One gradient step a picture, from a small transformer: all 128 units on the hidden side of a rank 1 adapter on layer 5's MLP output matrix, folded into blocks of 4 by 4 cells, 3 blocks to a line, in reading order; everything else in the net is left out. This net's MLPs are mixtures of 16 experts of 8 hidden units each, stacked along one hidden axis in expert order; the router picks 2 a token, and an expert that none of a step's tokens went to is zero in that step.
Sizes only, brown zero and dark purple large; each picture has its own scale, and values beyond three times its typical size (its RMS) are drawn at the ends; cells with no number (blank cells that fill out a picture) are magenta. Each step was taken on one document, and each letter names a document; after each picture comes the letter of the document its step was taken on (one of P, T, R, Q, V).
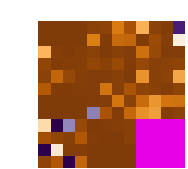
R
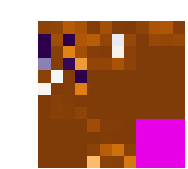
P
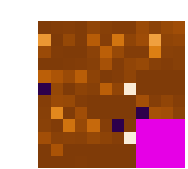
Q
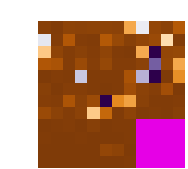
P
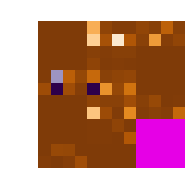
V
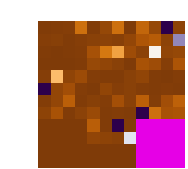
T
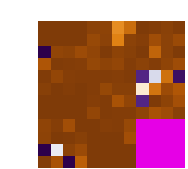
R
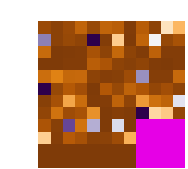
T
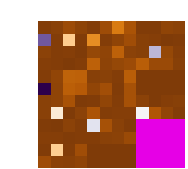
Q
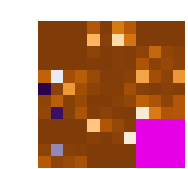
Q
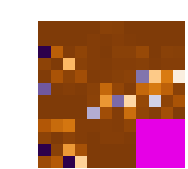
R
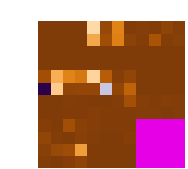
V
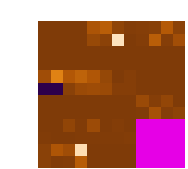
V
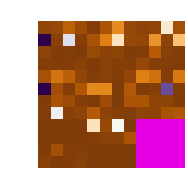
Q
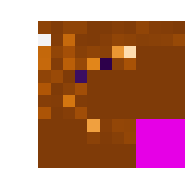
P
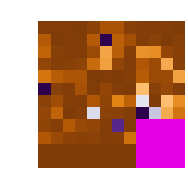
T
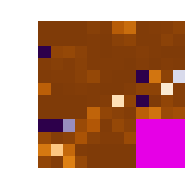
R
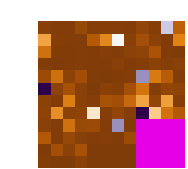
T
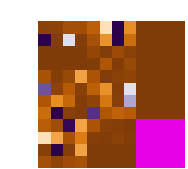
Q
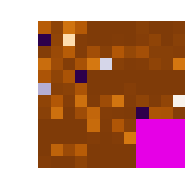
T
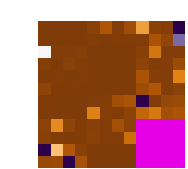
R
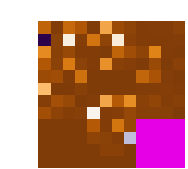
P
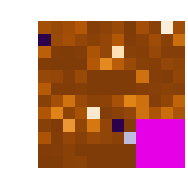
T
